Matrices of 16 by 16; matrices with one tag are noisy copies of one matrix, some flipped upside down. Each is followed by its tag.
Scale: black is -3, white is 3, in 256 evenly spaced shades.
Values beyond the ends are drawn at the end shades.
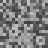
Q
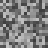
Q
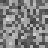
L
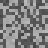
L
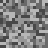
Q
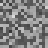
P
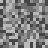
L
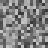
L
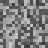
L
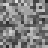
Q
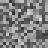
P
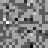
P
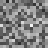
P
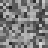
Q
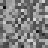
L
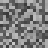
P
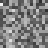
L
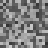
Q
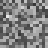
P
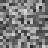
Q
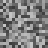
Q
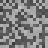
P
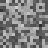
Q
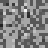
L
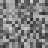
L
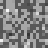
L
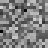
P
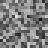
Q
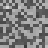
P
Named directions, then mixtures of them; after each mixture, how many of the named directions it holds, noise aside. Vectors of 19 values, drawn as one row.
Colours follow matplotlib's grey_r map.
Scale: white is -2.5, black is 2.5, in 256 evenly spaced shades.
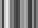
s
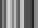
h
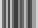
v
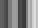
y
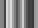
two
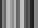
one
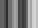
one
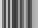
one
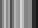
two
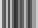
one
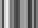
one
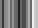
two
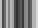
three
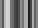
one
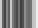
two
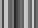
two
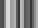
three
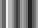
three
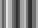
three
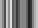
two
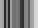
three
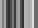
one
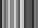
two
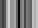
three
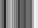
three
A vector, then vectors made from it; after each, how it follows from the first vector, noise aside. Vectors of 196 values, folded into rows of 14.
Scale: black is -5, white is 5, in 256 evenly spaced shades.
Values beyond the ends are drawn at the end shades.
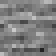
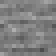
shrunk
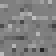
partly zeroed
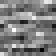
scaled up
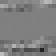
partly zeroed
